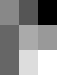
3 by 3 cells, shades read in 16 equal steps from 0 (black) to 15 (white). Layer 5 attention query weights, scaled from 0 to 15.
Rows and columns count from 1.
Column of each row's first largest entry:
1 2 3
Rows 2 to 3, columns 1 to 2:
6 10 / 6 13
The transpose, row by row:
8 6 6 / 5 10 13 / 0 9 15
